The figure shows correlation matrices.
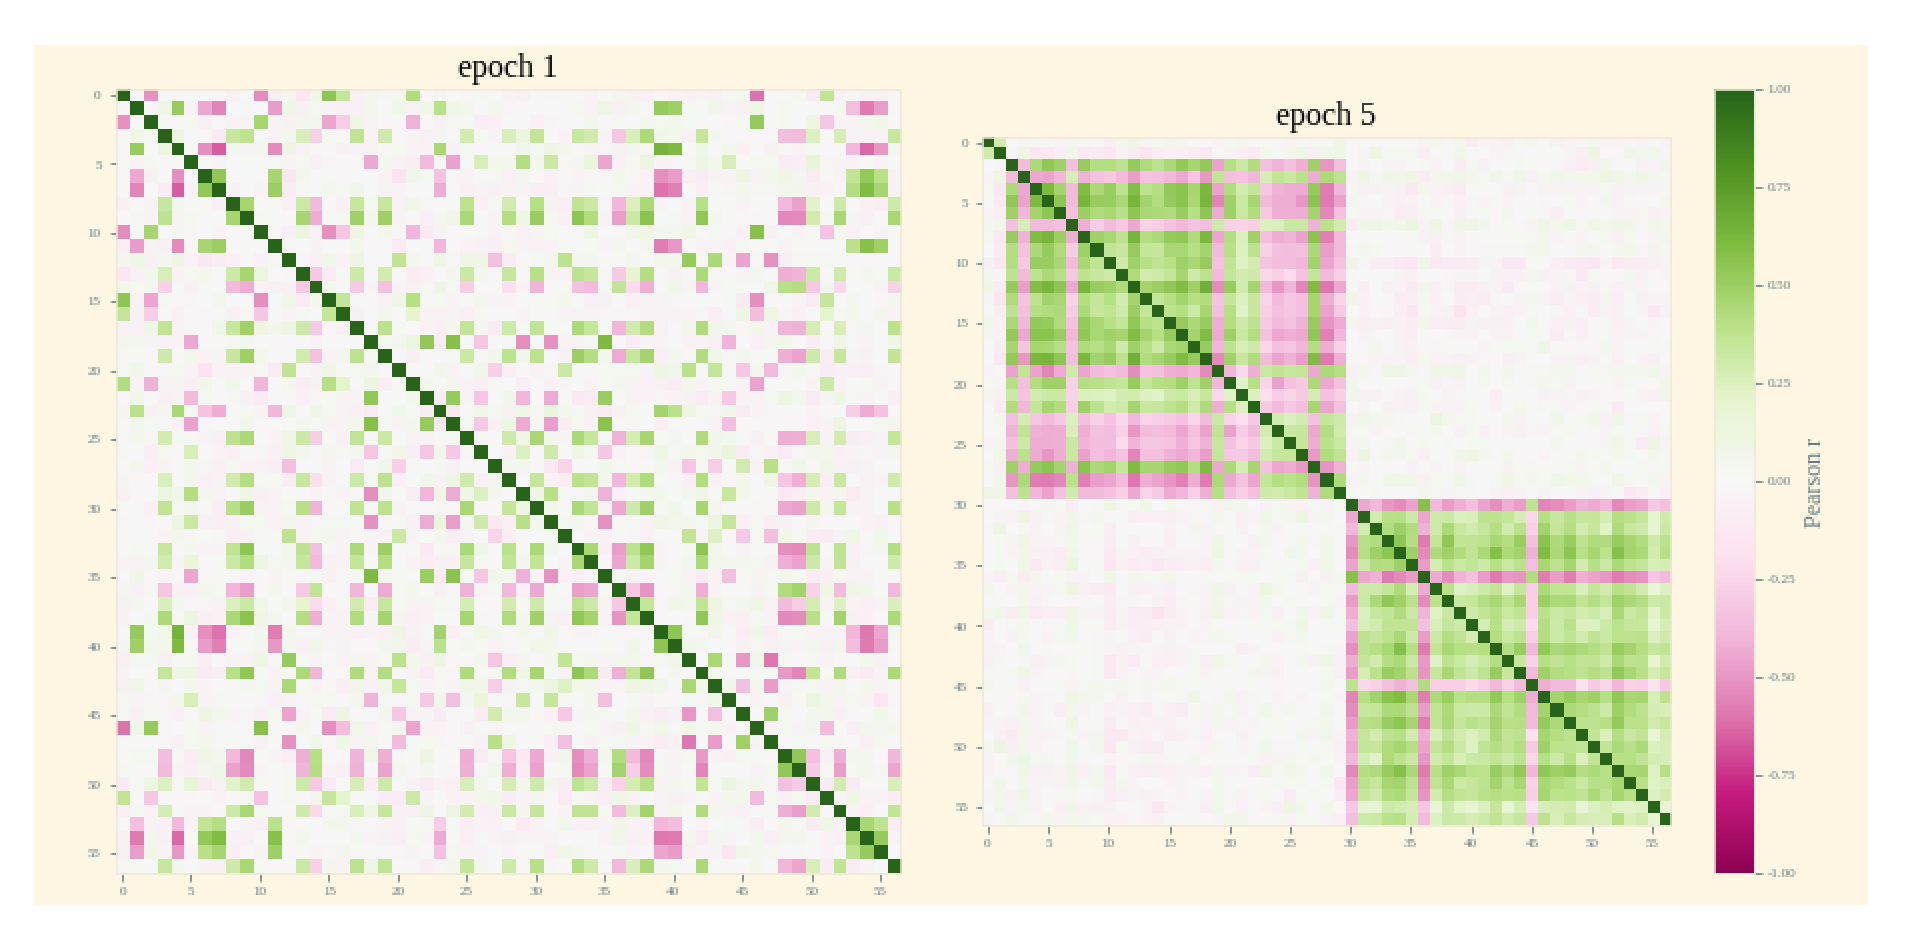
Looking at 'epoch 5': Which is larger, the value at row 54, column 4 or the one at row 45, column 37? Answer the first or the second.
the first
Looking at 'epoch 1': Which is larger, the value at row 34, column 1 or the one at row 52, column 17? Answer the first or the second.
the second
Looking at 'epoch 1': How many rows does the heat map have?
57
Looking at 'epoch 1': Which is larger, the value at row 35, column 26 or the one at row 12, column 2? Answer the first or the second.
the second
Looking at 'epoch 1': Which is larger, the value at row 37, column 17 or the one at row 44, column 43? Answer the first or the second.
the first
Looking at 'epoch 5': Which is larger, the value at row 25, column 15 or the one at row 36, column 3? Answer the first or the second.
the second
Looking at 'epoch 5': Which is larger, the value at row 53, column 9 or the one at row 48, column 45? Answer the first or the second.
the first
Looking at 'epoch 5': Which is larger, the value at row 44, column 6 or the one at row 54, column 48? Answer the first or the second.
the second
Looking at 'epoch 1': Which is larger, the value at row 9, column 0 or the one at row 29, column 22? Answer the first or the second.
the first
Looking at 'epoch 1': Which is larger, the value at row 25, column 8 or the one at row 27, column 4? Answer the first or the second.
the first
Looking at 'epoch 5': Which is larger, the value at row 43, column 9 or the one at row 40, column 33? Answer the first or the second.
the second
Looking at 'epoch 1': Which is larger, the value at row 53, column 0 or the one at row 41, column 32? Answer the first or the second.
the second
